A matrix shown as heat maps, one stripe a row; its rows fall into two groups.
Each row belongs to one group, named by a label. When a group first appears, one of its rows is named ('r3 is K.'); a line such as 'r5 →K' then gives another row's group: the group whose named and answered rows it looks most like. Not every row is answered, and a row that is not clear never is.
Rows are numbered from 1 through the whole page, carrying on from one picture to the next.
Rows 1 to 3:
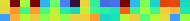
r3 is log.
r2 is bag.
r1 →bag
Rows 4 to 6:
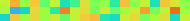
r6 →log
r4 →bag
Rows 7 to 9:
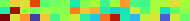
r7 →bag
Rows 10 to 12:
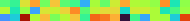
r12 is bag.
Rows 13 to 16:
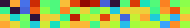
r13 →log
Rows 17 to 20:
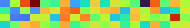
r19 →log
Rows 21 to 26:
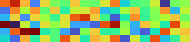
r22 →log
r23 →log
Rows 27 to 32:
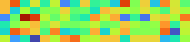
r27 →bag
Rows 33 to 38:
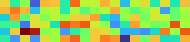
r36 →log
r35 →log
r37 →bag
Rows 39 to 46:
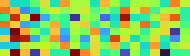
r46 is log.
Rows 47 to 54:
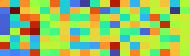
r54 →log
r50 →log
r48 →log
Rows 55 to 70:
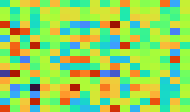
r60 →log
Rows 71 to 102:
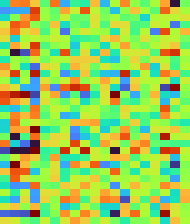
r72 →log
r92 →log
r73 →bag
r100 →bag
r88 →log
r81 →bag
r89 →bag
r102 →log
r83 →log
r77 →bag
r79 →log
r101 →log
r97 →log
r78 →log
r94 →log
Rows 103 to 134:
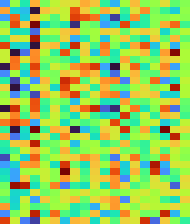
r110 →log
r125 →log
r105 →log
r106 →bag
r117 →bag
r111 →bag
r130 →log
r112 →log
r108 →bag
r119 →bag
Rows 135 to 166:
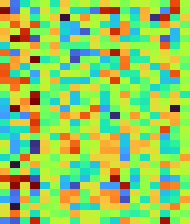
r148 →bag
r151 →log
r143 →bag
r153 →log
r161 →bag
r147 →log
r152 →bag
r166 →log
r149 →bag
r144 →bag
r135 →log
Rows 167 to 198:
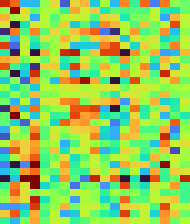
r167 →bag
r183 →log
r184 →log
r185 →log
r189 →bag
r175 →bag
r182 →log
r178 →log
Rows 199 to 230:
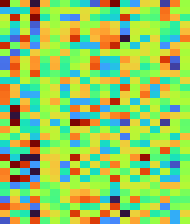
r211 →bag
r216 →log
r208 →log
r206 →log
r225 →log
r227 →log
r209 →bag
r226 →log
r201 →bag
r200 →log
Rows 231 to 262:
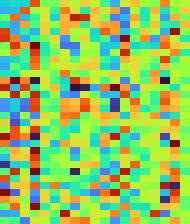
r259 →log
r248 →log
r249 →bag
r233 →log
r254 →log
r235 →log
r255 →bag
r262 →log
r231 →log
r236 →bag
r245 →log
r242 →log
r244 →bag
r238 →bag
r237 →bag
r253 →bag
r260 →bag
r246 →log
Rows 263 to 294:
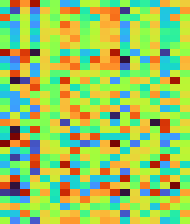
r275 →bag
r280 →bag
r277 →log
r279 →log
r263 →bag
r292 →bag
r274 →log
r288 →bag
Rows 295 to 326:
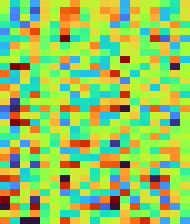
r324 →log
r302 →log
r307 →bag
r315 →log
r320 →bag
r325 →bag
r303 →bag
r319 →bag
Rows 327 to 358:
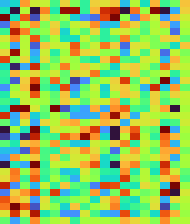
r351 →bag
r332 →bag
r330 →log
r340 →bag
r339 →bag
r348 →log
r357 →bag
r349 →log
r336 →log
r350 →log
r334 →log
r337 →log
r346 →log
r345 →log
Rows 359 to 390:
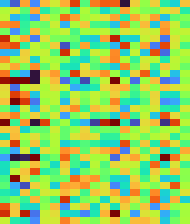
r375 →bag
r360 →bag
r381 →log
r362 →bag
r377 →bag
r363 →log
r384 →log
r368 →bag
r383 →bag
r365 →bag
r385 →log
